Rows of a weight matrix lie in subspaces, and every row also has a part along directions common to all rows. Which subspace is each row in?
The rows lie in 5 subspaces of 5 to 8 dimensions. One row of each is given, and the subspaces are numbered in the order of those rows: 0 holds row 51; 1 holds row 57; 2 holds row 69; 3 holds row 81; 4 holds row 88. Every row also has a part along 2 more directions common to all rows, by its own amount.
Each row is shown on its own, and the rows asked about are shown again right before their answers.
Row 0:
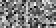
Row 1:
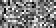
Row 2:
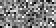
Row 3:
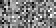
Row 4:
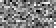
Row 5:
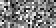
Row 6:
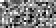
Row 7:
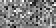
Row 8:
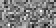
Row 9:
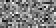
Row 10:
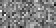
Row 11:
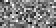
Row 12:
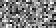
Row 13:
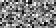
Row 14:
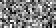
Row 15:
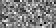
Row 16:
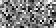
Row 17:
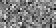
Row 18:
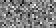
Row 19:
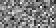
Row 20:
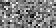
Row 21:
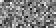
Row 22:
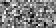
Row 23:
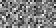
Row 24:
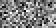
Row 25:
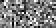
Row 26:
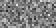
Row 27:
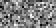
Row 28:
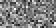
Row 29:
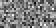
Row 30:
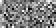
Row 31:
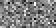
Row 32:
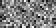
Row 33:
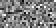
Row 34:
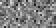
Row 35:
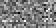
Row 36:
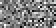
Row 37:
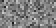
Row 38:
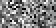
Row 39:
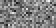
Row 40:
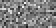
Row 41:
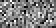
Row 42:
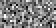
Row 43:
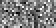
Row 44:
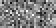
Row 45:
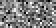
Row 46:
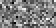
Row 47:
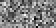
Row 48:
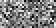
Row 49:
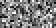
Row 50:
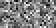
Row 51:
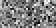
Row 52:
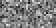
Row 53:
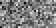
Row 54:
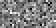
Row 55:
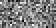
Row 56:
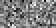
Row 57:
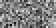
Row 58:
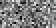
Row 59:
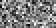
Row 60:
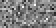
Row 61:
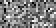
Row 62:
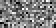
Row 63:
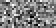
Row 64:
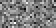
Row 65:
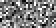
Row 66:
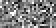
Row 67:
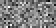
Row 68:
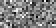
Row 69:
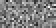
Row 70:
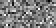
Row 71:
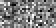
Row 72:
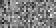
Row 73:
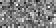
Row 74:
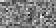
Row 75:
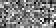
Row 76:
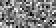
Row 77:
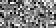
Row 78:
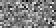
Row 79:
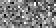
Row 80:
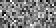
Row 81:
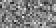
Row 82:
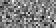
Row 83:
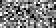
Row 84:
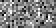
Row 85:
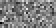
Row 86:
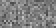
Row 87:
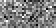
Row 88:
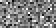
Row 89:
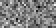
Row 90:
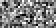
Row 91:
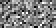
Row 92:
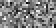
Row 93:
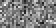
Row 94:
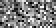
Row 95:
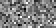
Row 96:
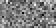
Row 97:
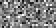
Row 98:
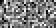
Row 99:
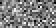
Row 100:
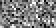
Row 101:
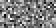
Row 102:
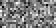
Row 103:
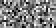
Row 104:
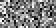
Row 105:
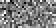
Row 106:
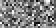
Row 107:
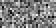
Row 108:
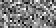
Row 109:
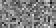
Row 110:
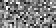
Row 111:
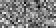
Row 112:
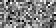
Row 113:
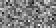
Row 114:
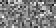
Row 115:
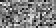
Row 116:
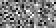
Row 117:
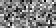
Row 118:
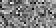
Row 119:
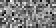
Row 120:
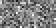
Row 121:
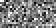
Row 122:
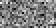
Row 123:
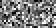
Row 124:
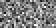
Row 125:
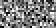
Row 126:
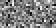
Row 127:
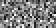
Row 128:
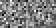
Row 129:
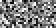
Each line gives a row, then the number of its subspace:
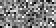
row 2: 0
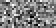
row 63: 4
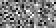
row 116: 1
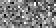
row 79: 3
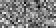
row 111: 2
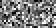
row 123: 3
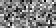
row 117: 0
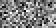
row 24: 1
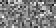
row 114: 3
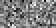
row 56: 0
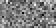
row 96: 3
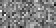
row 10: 2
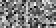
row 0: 3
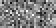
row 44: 1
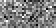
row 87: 0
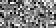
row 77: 3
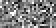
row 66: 3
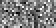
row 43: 1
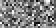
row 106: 0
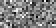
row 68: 0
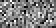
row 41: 2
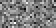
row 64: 3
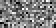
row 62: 0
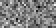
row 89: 2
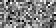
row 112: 1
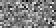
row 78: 0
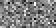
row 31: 4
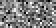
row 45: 0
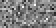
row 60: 2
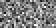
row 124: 4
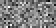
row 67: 1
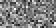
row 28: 3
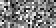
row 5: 4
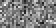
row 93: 2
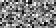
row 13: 1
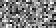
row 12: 1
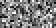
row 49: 1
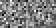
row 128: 2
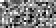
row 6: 4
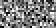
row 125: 0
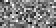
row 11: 4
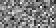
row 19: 0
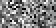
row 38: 3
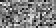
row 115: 4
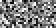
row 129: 3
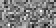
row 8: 4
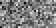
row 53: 2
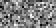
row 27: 4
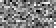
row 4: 1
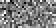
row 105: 2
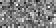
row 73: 2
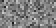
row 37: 2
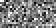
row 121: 4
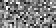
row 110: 2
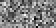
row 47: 4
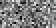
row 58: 1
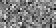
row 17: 1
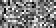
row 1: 4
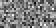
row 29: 0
